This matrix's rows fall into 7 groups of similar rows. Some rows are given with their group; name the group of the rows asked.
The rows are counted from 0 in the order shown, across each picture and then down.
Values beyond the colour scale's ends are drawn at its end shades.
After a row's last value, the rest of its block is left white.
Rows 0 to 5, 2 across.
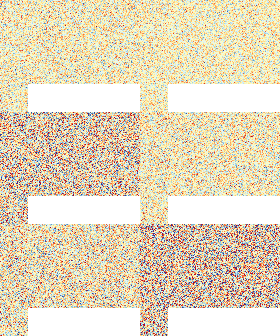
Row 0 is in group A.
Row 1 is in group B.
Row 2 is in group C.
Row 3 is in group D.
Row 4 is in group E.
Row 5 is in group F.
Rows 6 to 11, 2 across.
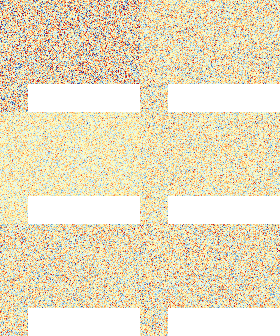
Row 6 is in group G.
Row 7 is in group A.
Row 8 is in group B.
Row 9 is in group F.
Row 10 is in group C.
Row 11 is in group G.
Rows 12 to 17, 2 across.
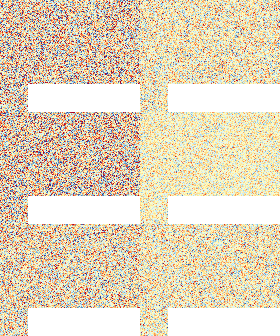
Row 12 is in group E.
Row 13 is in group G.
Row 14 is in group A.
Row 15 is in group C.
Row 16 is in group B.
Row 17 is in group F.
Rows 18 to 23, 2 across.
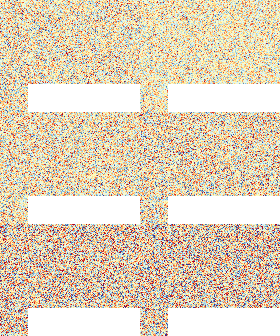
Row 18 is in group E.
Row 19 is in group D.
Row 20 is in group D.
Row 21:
A
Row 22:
A
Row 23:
F
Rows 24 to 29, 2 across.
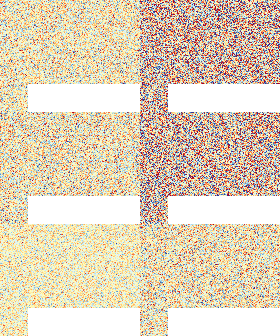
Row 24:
A
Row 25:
G
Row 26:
C
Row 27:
E
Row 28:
D
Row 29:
A
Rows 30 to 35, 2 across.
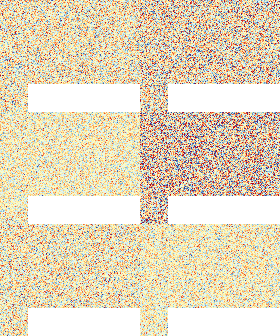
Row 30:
G
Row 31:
F
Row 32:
C
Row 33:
C
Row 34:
D
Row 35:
F
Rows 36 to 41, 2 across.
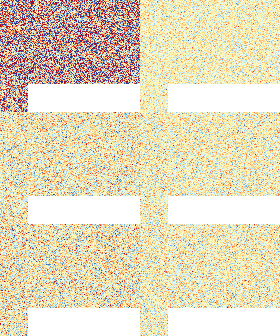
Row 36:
F
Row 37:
F
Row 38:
D
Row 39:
E
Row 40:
F
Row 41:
E
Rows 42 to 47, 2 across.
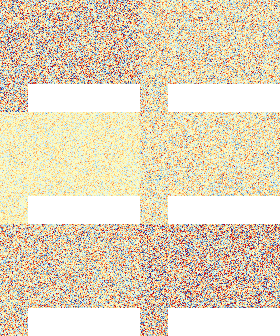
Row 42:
E
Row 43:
E
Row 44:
D
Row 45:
G
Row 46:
B
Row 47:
D
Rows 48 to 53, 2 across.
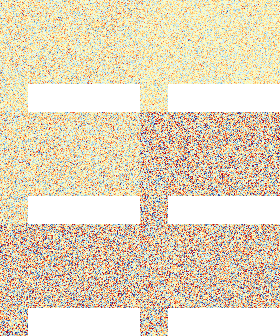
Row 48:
E
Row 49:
B
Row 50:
A
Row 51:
G
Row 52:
C
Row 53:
A
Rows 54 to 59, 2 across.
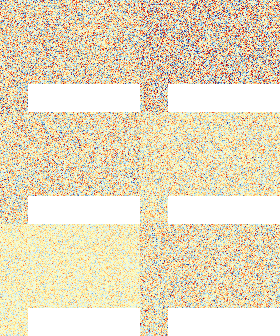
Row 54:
C
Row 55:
B
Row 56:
G
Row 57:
B
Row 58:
E
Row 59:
F
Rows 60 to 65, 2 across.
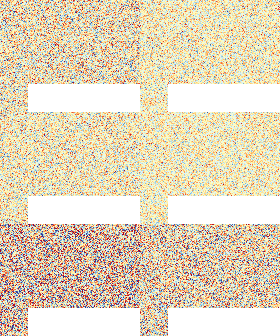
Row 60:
G
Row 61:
B
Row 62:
C
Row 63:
E
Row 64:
G
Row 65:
C
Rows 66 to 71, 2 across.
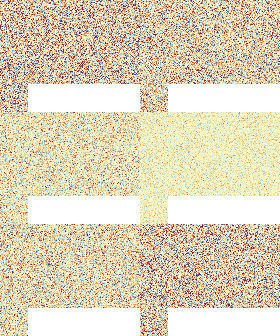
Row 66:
G
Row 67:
D
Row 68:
A
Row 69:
B
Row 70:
B
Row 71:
D
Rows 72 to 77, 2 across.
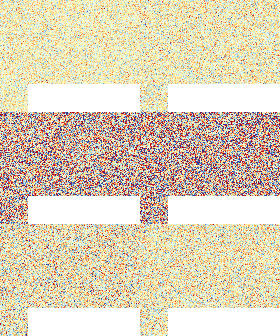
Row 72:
B
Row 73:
A
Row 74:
A
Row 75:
F
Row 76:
F
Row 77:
A
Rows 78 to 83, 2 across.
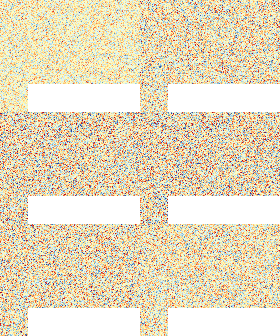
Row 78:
D
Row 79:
G
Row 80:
C
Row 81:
C
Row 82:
F
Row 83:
G
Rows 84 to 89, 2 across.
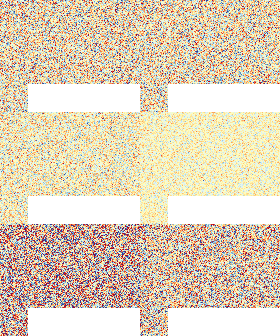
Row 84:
F
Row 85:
B
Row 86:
B
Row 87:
B
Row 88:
D
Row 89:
A
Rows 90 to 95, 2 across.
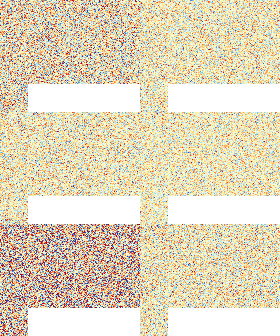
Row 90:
B
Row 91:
E
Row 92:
C
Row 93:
F
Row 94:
D
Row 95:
F
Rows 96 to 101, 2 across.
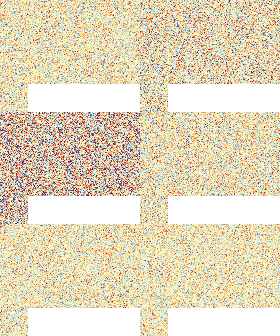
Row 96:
A
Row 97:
E
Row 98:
E
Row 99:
G
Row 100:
A
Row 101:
D
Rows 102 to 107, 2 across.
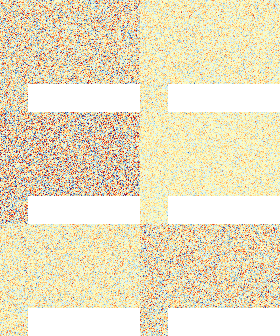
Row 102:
E
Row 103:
A
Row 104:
A
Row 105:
F
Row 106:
C
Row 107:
A
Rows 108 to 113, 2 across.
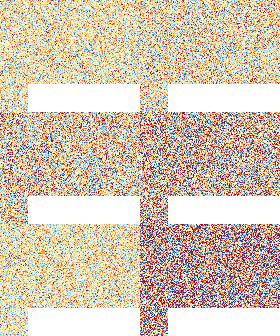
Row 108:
G
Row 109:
C
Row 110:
B
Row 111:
C
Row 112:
E
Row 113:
B
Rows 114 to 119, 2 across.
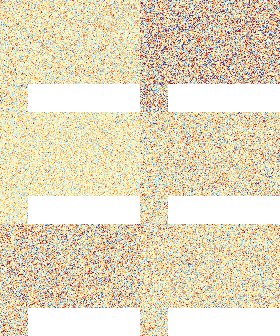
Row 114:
A
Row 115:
E
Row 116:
F
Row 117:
G
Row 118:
D
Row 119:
B
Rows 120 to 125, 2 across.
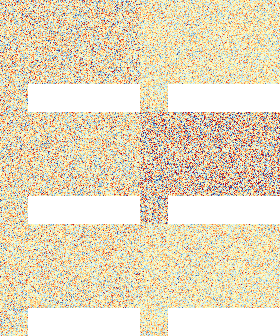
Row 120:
F
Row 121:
C
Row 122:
B
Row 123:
G
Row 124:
A
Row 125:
C
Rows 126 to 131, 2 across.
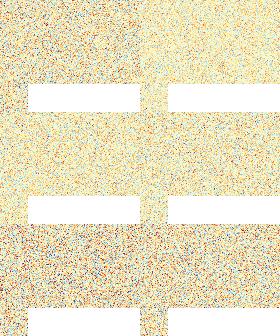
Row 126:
C
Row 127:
G
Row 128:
G
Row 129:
F
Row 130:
F
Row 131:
B
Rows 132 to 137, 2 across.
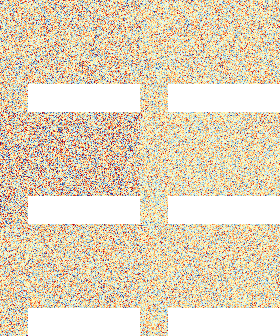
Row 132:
G
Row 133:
G
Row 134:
E
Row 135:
E
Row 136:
A
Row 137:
C
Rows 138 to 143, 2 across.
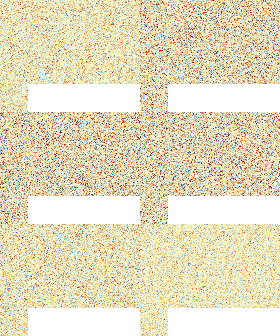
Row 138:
D
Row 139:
A
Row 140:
G
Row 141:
F
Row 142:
G
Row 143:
B
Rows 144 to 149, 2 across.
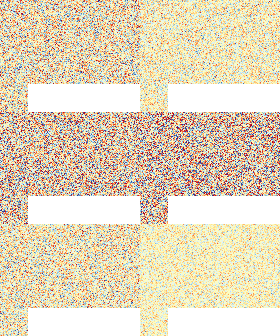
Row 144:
G
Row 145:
B
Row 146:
G
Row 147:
D
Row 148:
E
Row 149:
D
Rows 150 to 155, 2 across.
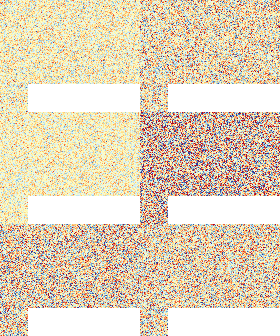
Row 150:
A
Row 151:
G
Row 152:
G
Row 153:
B
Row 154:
E
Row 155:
A
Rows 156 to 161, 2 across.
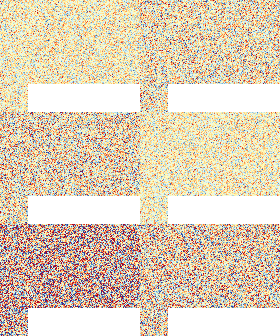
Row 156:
G
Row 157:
A
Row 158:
F
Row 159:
F
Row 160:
A
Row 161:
G
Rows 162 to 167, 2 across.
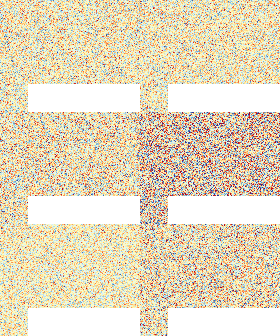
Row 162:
E
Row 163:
C
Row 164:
G
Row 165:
E
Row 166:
B
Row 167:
F
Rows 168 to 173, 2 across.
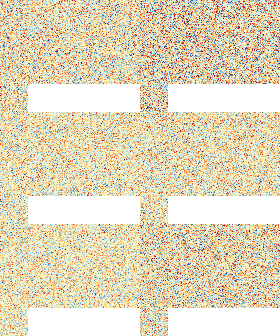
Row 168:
B
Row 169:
C
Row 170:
E
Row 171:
D
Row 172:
B
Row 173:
G
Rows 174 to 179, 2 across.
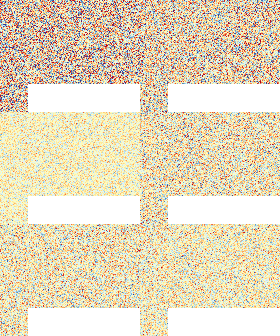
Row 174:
A
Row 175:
F
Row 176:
C
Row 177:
C
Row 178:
G
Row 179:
B
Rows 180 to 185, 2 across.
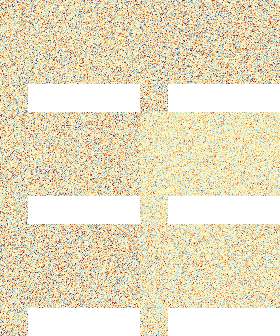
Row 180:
F
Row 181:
C
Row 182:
F
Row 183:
A
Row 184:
C
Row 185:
E
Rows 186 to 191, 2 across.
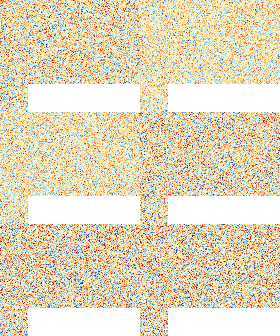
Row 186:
A
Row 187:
F
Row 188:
E
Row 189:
G
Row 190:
F
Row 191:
D
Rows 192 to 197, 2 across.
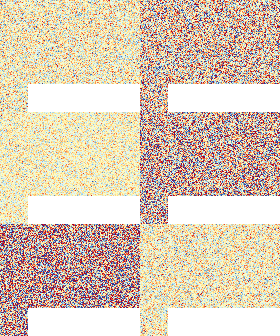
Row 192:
C
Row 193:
G
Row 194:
E
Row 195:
E
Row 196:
B
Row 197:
D
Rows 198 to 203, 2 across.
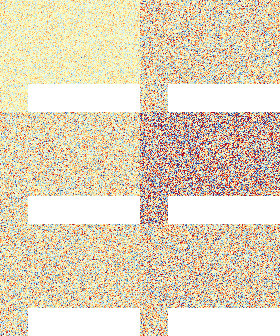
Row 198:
A
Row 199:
B
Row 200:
A
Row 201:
C
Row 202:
C
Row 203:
D
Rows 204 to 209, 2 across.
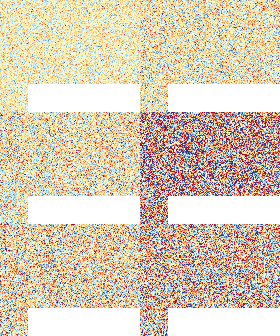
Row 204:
B
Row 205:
G
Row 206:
E
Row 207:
B
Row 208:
A
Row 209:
F
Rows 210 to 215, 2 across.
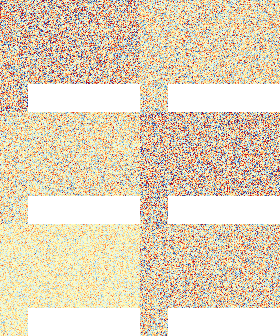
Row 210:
C
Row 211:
C
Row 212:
A
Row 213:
F
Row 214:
D
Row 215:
F
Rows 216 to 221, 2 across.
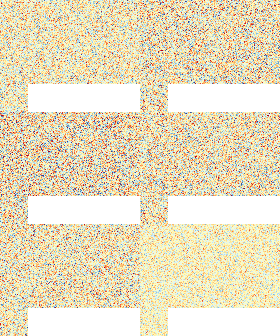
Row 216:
E
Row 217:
D
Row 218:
B
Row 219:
D
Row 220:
F
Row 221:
G
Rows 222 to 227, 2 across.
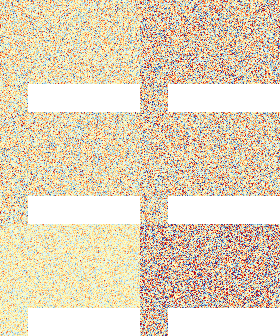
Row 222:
F
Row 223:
G
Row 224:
F
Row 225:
G
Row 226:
C
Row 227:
F
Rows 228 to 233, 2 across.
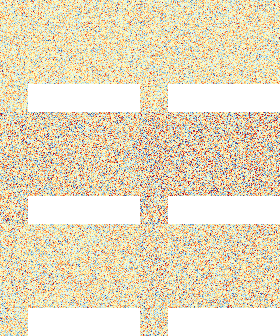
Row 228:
F
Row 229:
C
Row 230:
C
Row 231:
E
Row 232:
E
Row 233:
E
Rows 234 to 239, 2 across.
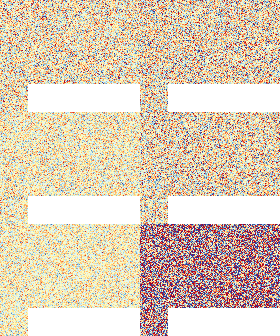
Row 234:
D
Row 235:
F
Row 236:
A
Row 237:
G
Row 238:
E
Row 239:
F
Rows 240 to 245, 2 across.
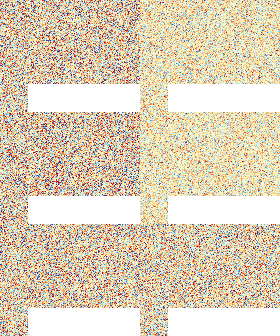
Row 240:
F
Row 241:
D
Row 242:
D
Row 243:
D
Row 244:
C
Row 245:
F
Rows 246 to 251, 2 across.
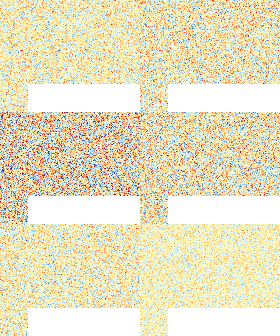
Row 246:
D
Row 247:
A
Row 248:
B
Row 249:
B
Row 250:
F
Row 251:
B
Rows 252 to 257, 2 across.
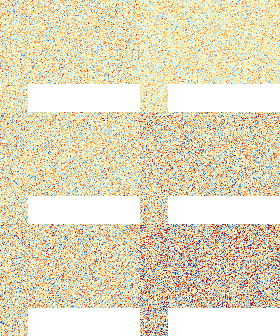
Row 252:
F
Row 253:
D
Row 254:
B
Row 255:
B
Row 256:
G
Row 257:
C
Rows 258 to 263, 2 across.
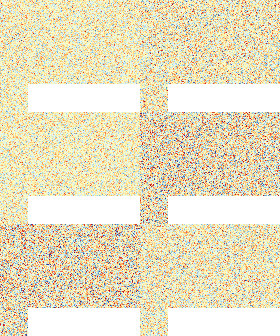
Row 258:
E
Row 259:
D
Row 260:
D
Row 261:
C
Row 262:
F
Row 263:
E
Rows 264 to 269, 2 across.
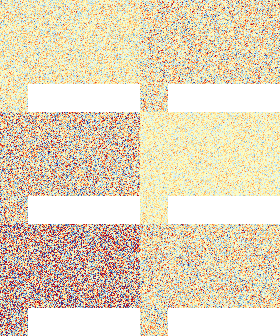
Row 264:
C
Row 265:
D
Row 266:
B
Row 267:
D
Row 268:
A
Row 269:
B
